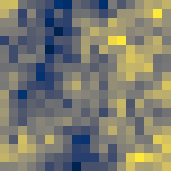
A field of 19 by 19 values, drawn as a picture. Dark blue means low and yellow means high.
Stripes: none. Grain: blotchy. Histogram: bell-shaped. Average level on the scale: 50%.
